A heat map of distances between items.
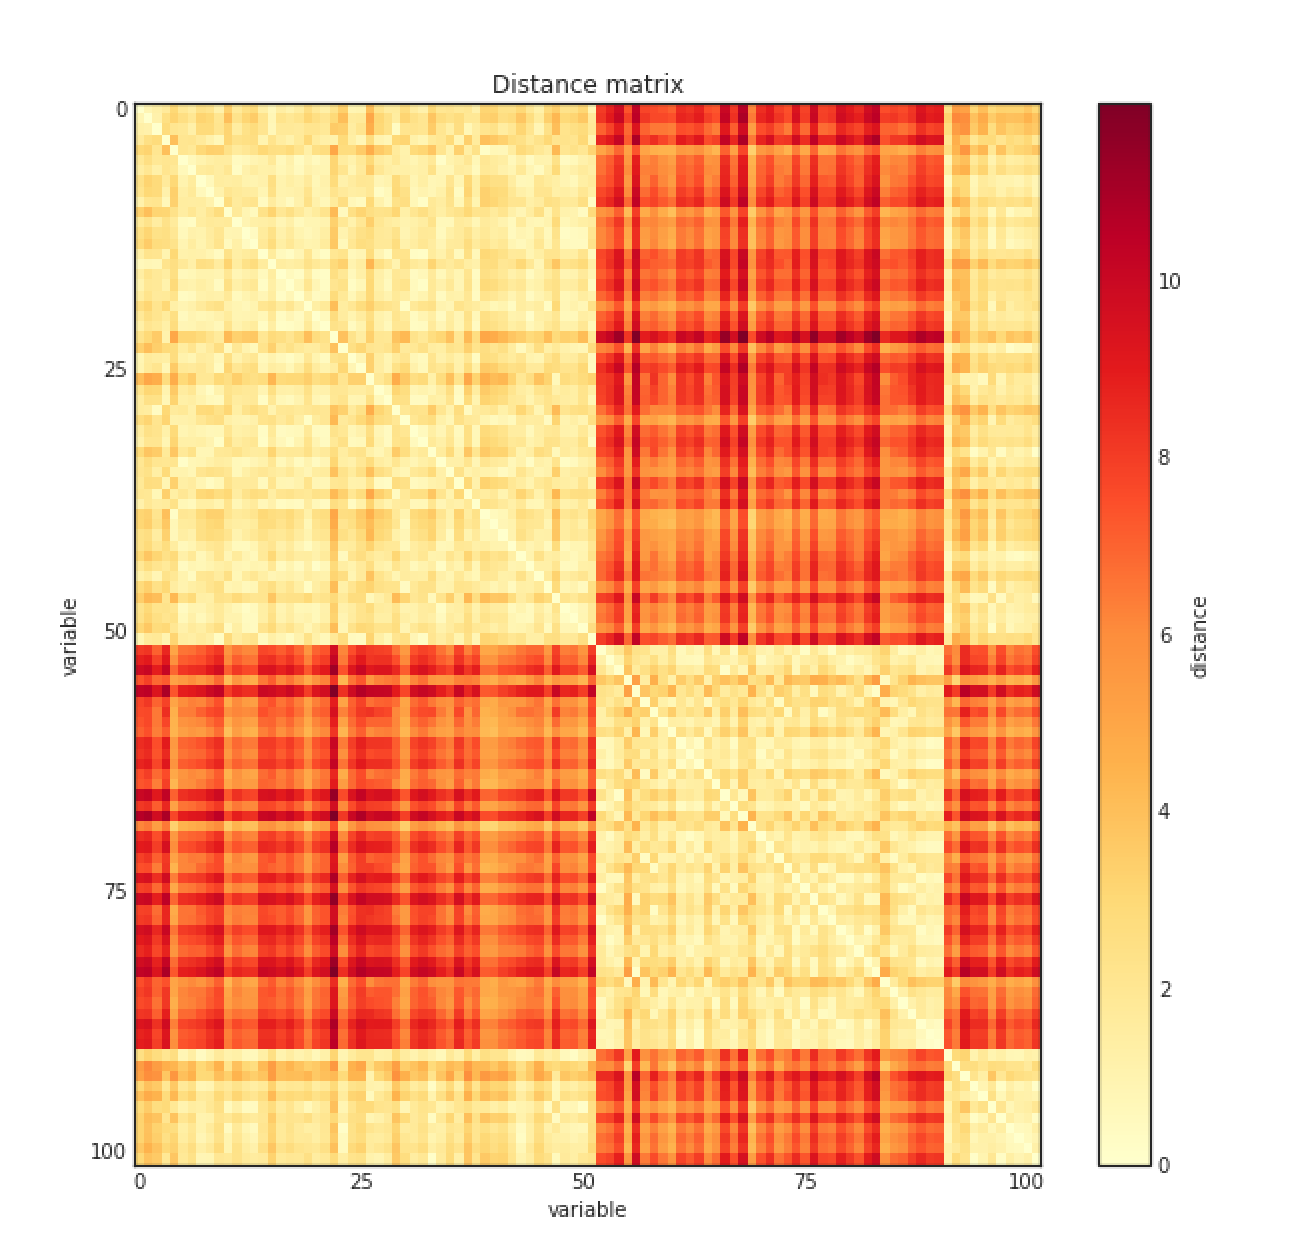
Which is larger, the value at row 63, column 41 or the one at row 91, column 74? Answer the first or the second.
the second
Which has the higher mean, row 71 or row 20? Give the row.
71
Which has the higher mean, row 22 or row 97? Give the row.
22
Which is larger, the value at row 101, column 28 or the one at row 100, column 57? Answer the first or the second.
the second
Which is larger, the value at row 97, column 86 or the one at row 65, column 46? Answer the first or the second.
the first
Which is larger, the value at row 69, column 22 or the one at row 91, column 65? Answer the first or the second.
the first
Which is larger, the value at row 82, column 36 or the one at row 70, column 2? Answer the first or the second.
the first
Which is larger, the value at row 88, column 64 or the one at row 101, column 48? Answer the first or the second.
the first
